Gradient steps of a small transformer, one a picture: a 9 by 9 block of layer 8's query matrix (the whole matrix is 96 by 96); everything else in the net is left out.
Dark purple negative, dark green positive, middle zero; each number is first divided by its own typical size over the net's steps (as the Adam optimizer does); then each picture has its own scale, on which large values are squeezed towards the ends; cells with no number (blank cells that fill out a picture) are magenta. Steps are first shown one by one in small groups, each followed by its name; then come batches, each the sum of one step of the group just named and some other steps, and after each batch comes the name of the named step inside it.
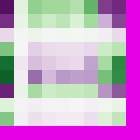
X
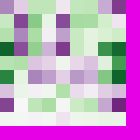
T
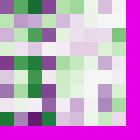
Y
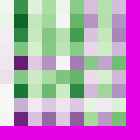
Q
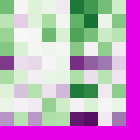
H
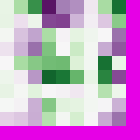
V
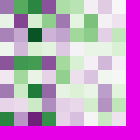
Y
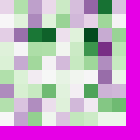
H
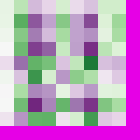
H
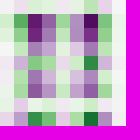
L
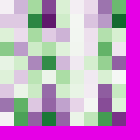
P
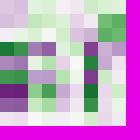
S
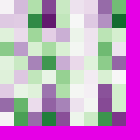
P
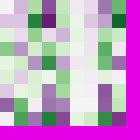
P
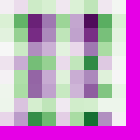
L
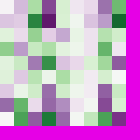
P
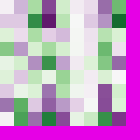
P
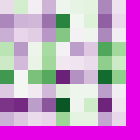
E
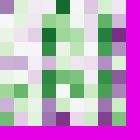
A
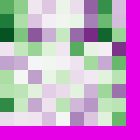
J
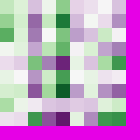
J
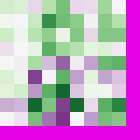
J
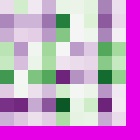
E
